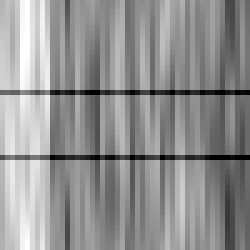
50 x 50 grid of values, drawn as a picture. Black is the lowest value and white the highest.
Seam: vertical, 20% of the way across, the left part higher. Ninth with the lowest average: middle right. Average level on the scale: 60%. Odd lines: rows 19 and 32.
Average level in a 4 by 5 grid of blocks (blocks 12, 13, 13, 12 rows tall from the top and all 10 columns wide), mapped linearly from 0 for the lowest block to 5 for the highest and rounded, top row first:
52221 / 51210 / 41120 / 52131
